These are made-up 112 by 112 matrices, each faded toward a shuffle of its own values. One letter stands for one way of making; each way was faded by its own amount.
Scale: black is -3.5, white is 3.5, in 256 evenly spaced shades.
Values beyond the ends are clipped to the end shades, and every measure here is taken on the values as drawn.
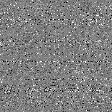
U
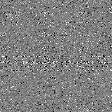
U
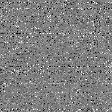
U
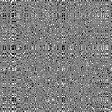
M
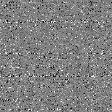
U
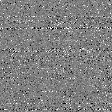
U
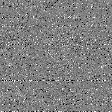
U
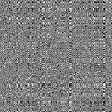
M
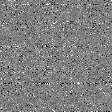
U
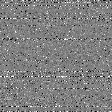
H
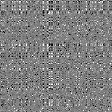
M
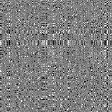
M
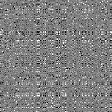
M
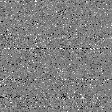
U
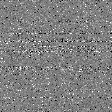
U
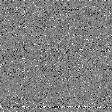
U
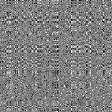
M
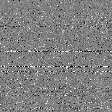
H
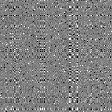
M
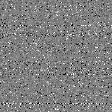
U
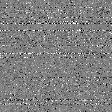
H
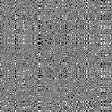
M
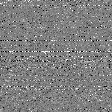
H
